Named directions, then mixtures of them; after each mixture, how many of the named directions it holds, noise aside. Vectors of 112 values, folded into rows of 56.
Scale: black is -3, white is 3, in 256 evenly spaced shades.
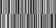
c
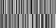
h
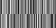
one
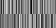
two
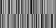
two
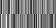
one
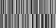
one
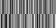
two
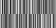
two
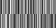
one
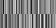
one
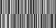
one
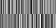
two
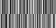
one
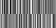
two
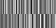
one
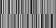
two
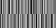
two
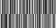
one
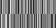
one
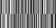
one
